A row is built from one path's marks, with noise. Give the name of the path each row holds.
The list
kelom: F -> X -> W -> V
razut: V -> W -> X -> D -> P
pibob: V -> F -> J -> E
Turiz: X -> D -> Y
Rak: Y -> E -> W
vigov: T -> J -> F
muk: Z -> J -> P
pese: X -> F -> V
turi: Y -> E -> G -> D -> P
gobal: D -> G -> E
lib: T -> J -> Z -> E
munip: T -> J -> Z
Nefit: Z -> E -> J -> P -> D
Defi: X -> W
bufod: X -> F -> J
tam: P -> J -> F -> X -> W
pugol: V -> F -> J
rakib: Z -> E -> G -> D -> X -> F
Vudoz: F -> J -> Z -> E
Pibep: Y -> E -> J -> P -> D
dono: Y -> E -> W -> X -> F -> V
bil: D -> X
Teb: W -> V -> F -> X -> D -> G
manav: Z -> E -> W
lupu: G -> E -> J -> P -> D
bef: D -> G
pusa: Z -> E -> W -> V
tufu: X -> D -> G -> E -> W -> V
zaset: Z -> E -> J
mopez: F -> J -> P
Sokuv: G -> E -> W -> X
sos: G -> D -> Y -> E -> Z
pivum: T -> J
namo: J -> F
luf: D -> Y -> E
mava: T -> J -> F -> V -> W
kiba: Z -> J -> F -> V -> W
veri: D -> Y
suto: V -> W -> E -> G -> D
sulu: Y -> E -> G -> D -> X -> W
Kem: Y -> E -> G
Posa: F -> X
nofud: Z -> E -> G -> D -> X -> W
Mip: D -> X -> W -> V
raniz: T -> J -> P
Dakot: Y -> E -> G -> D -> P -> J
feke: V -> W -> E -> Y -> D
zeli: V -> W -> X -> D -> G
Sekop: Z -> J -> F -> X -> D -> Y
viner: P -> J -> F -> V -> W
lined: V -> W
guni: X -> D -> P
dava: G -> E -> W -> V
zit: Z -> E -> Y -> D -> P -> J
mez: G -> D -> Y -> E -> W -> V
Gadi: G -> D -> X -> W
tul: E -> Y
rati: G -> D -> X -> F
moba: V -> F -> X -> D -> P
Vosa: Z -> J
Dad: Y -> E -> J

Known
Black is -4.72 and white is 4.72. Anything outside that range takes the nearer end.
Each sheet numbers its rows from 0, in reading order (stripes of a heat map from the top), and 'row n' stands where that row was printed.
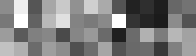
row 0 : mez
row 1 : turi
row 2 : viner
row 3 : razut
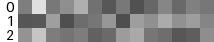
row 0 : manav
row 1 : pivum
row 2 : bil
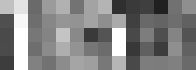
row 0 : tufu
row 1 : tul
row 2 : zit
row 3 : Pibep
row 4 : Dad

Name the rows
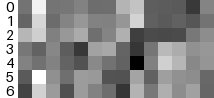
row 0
Turiz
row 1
veri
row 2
Sokuv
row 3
pugol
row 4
kiba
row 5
zaset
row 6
lib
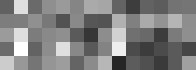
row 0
Rak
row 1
mopez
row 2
guni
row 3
sos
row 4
zeli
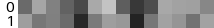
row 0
pibob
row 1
pese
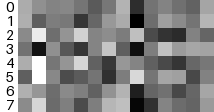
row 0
Defi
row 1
kelom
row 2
gobal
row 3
mava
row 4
nofud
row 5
Sekop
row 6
Mip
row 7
dono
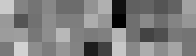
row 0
Teb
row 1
lined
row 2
bef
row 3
muk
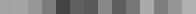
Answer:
tam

